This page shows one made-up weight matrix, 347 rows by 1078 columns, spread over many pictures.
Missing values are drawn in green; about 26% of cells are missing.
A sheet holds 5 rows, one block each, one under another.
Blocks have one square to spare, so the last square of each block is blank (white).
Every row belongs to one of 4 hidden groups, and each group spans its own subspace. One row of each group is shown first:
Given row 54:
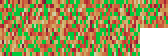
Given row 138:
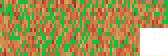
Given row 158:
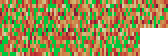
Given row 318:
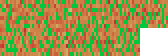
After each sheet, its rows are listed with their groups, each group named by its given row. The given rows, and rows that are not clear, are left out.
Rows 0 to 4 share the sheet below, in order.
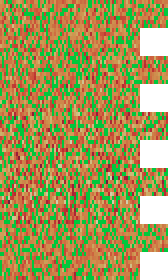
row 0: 54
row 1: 158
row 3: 138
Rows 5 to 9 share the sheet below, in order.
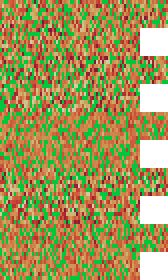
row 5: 54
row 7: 158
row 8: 318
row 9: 158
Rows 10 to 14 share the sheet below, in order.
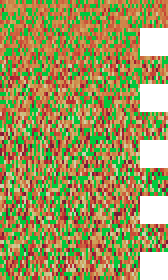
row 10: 318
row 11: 318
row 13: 318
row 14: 318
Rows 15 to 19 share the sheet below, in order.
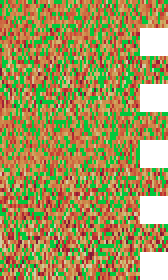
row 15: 54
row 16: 158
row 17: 138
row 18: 54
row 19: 158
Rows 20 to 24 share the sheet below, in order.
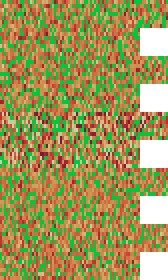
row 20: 54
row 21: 318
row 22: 54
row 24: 158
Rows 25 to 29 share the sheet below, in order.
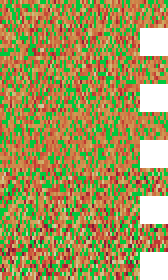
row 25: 158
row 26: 158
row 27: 158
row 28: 318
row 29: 54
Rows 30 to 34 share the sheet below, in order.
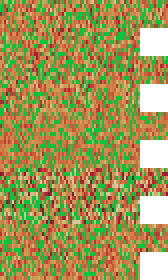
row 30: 158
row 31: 158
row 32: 54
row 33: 54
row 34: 138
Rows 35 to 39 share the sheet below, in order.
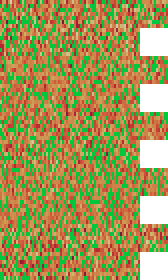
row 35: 158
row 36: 318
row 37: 158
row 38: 138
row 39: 54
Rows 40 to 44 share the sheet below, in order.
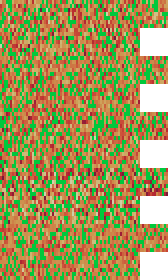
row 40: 54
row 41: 158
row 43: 54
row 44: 54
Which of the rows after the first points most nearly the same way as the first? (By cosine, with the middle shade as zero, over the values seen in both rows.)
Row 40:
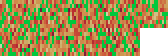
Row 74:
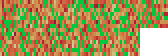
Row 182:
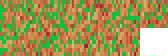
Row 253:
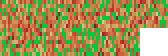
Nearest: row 253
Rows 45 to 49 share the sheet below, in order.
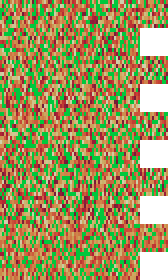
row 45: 158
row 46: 318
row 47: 318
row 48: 138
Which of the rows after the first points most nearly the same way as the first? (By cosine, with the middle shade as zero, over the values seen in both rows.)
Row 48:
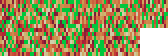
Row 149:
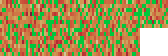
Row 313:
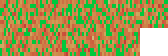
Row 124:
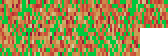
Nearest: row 313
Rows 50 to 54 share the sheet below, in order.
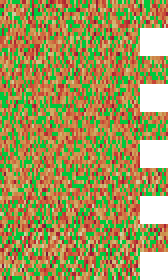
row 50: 138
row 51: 54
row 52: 138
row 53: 318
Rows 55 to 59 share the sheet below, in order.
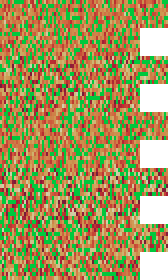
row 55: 54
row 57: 54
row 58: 318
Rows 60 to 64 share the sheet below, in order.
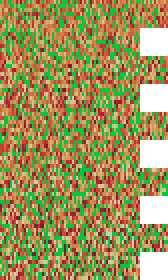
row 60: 158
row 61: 318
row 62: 54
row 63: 318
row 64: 138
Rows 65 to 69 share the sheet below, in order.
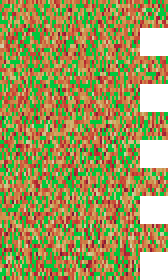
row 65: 318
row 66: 318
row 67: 138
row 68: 54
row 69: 158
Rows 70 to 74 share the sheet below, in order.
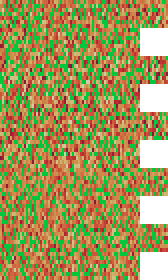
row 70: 318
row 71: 318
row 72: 318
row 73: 138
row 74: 54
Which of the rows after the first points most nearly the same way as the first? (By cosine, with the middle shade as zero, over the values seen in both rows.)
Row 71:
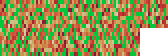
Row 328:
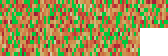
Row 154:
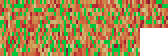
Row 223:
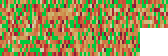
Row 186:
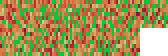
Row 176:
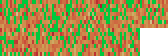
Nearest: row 154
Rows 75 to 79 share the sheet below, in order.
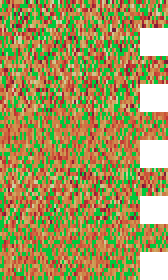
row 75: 138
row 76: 54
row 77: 54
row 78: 318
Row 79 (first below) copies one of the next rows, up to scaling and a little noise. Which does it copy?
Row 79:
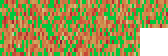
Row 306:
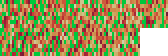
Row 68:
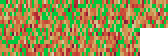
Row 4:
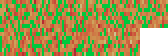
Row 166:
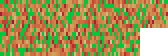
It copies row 306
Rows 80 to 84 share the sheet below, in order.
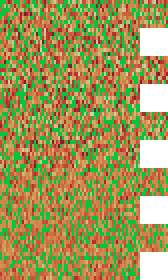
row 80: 54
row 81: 318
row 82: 158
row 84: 54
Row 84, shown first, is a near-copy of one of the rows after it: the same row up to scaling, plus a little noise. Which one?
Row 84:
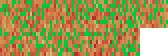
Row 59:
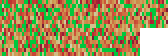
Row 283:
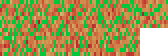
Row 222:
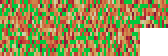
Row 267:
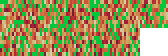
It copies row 267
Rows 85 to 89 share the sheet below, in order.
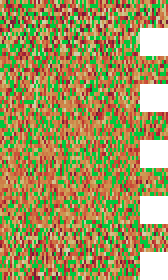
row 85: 318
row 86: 158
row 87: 54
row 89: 158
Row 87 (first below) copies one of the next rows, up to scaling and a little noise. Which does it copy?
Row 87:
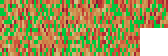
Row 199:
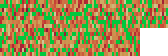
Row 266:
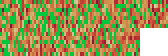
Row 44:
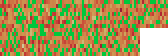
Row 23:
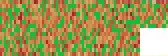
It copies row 266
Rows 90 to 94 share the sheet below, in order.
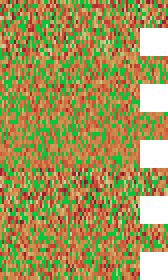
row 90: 318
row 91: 158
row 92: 138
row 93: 138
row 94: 318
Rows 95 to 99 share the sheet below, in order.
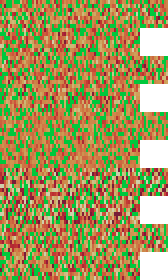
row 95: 318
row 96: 318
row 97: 138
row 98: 318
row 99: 318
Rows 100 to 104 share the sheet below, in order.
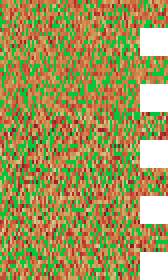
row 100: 138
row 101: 54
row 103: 158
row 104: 138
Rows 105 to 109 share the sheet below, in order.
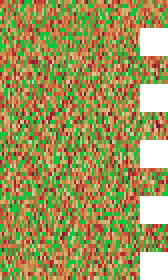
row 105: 138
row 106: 158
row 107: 138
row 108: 158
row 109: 54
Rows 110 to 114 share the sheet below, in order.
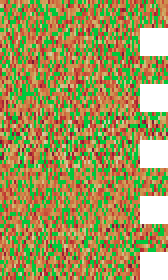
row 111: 158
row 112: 318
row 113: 158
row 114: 138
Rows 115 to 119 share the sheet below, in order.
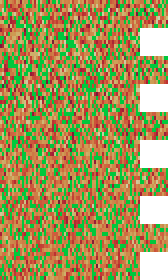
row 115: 318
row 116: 54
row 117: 138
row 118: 318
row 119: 54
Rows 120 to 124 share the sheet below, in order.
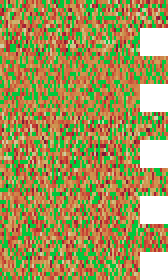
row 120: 318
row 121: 158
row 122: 54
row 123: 138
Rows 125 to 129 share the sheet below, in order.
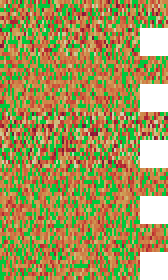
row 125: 318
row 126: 318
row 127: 158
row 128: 158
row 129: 54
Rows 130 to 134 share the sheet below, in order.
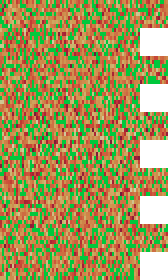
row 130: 318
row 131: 318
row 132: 54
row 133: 54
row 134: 138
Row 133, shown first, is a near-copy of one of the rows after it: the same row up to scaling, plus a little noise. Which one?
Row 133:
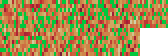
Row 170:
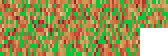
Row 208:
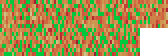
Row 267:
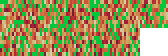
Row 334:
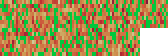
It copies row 334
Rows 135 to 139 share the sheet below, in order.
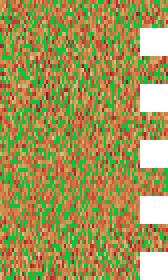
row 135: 318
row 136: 138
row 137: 54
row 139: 54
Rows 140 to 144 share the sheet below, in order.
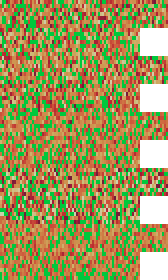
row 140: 318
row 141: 54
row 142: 318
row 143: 318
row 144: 158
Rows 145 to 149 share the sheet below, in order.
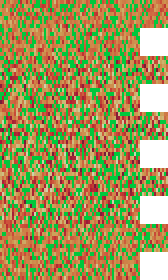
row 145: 158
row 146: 318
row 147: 318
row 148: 158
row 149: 54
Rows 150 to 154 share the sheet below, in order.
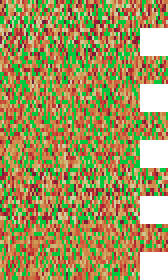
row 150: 318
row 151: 158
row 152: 318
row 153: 54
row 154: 318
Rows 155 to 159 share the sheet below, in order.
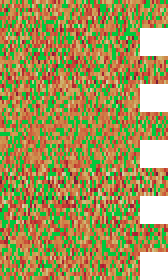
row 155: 158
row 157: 318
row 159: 54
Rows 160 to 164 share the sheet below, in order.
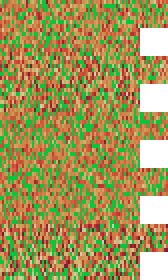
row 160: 138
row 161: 158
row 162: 158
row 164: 54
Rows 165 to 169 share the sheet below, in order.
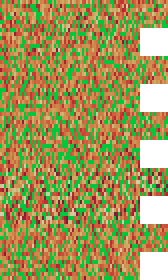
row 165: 158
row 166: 54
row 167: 138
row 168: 318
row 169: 54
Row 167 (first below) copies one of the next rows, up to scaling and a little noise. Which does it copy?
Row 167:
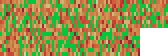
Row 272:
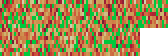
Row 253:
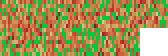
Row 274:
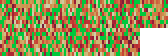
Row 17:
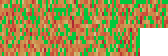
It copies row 274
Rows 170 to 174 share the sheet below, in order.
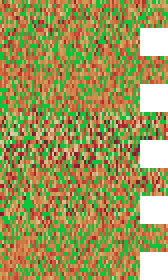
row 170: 54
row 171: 54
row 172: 318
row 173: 318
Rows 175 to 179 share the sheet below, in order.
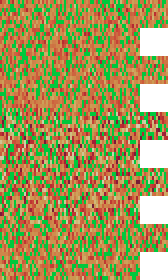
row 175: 138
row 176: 54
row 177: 318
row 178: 318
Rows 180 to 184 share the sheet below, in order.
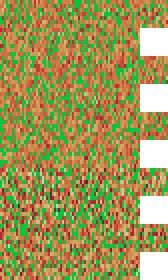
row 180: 318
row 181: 54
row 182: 54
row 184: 138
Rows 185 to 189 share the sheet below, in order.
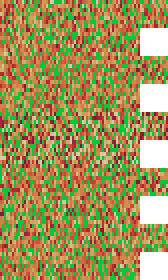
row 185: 138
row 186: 318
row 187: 318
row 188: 318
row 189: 138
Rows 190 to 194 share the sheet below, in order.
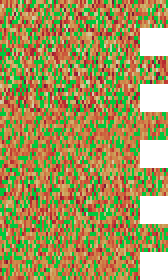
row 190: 158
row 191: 318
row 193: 158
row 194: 158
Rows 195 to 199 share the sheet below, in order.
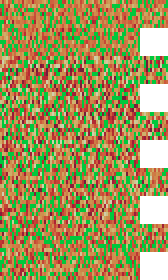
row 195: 158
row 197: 158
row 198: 54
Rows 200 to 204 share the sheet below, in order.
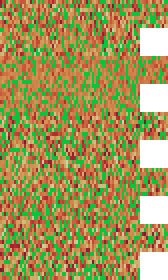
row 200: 138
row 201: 138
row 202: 318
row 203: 318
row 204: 318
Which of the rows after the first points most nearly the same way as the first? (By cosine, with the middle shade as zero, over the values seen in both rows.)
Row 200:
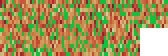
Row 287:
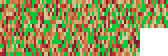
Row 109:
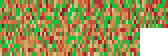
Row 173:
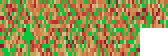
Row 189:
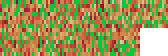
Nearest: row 189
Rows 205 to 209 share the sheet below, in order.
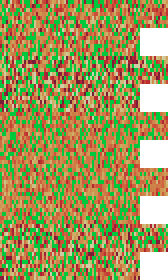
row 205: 158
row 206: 158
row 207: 158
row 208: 54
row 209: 158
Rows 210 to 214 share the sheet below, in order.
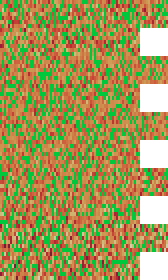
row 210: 318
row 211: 158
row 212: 138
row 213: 318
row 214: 138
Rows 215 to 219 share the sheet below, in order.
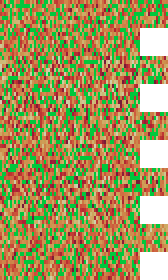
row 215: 318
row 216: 138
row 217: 158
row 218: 318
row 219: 54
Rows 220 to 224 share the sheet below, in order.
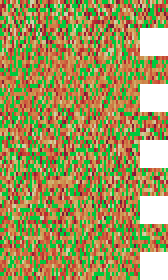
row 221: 54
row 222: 54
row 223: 158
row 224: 158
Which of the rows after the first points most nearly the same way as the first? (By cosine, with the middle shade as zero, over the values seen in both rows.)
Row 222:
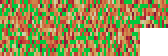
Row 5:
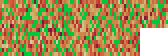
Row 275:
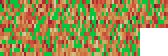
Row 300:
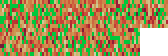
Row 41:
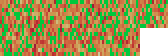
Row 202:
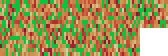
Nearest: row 275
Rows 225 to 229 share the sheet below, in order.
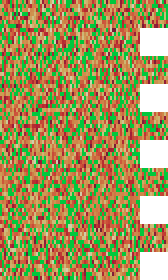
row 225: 138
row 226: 54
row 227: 158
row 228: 158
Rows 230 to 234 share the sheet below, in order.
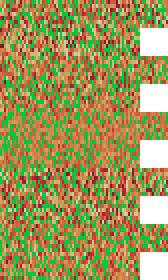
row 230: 318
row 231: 158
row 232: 318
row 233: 54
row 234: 158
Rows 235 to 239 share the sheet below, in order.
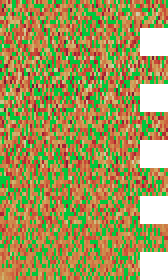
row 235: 318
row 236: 158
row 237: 318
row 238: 318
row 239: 138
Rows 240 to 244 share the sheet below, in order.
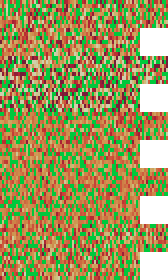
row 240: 54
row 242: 54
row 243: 138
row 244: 138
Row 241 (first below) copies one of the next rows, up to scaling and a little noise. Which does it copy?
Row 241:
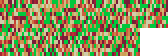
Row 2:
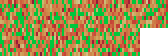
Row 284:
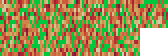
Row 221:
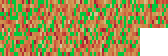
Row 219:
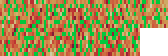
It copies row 2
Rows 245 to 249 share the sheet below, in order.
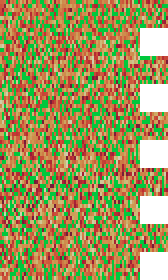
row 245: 318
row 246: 158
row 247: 318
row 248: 318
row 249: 54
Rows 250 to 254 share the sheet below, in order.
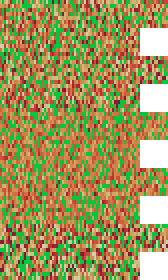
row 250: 158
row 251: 318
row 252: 54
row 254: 318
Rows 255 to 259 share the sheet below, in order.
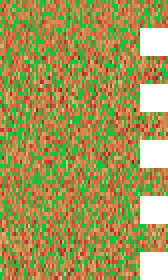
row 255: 318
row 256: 54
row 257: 318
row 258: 54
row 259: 54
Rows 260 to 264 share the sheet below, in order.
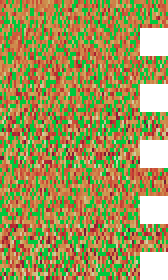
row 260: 318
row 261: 138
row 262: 318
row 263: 138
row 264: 54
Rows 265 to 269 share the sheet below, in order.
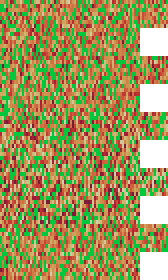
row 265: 158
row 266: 54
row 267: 54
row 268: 138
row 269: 158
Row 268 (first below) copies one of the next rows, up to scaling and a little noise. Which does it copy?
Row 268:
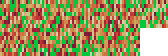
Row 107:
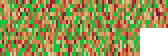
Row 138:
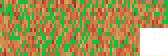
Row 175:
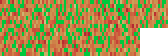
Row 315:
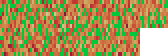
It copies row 175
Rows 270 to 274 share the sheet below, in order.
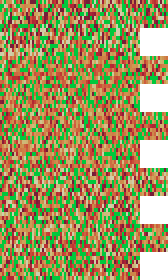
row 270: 138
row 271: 318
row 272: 138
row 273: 158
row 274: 138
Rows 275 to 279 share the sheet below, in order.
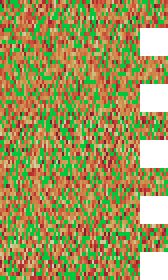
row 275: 54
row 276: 138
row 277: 158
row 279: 318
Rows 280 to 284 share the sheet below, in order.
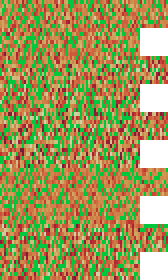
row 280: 138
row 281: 318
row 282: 54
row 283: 54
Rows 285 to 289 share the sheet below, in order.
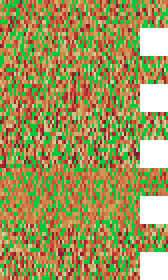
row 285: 318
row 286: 138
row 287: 138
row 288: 138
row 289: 54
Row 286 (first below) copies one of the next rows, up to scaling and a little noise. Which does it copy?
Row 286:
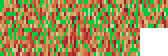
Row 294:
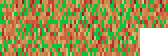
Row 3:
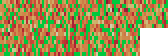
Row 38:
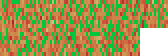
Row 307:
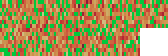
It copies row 3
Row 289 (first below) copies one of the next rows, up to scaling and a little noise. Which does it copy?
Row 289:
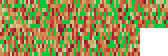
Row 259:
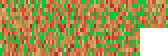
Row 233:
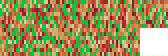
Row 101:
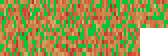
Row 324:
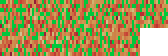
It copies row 259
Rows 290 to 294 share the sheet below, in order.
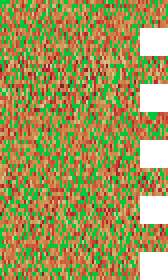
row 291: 158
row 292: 54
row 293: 318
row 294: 138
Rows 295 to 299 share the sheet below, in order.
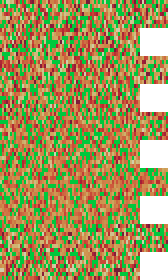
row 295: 138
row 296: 54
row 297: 318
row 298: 54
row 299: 318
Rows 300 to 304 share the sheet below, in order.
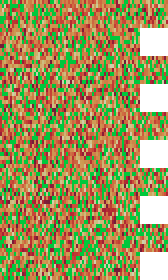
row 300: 318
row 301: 158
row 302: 158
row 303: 138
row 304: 318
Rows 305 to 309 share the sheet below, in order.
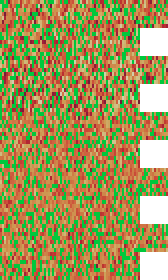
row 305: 54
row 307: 138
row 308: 158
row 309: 54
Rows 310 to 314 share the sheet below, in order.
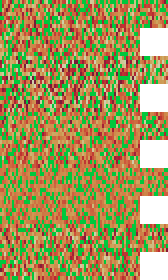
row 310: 158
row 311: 54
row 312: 318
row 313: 318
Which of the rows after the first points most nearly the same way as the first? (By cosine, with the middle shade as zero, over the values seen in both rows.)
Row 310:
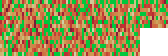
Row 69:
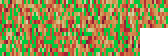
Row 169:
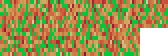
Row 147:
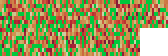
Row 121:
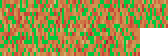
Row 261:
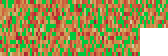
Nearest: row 69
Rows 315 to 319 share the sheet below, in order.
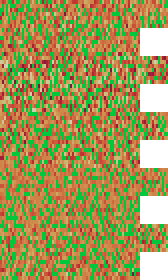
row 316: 54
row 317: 318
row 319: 318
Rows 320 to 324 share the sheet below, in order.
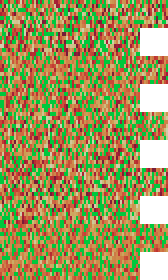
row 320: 318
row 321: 318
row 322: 54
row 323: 318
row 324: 54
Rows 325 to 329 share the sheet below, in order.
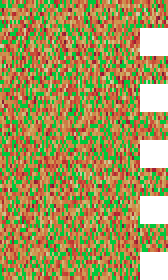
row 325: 318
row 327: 138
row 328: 318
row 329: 138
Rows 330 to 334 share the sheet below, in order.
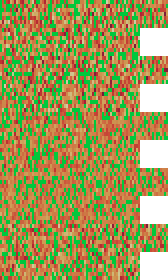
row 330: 138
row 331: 138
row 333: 54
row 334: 54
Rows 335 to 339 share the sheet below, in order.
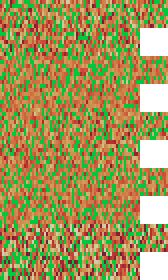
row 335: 158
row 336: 138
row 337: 138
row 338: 318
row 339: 138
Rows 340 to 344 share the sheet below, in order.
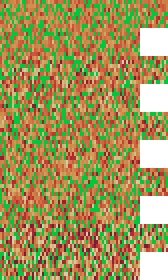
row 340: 318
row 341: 158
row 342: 318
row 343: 318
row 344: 138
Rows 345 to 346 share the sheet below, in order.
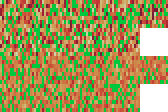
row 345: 138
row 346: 54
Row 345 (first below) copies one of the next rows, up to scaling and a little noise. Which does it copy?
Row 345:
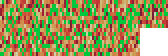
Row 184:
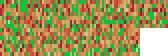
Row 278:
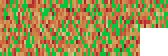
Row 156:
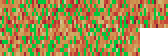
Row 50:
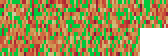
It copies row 184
